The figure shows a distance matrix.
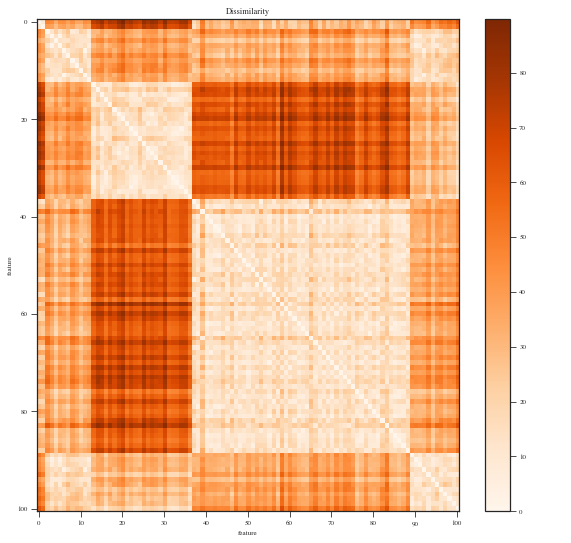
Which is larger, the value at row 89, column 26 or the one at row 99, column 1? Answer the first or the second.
the second
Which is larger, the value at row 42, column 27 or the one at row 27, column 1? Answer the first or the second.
the second
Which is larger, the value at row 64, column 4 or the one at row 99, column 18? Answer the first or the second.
the second
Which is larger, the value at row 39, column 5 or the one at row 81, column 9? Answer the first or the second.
the first
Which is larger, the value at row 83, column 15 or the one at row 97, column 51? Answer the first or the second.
the first
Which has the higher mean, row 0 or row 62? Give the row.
0
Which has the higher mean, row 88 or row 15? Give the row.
15
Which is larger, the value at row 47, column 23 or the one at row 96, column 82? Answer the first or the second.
the first
